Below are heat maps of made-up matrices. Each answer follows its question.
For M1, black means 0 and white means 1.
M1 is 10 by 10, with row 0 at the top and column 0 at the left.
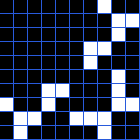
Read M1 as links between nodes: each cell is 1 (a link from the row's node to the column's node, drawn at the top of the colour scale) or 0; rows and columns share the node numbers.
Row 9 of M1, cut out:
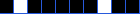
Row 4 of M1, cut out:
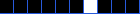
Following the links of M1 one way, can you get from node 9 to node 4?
yes
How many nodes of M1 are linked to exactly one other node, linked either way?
4
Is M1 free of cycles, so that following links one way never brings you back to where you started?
no
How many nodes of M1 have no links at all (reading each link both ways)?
0
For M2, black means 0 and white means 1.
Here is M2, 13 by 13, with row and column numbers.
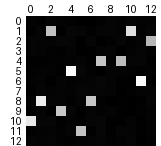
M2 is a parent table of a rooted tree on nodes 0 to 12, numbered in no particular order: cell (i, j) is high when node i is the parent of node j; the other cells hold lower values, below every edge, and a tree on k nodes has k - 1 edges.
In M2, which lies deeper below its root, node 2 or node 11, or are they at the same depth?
the same depth
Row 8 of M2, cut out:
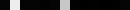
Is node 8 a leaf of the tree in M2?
no
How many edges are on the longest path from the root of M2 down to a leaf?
6
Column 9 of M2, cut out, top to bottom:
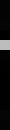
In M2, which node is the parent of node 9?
4
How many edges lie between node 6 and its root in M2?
1
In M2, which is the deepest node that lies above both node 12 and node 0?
1
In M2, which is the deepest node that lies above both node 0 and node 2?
1
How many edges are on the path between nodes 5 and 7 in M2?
2
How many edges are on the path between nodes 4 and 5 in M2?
1
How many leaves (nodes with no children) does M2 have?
4
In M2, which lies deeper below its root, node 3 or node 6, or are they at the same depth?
node 3
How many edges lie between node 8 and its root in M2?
0
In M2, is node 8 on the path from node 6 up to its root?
yes
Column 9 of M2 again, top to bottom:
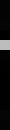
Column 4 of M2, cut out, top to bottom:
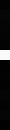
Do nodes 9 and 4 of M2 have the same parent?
no
